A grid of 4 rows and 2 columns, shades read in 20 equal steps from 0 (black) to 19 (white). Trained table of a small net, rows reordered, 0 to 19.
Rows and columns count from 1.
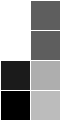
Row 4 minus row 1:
-19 7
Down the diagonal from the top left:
19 7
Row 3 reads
2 13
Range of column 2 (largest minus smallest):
7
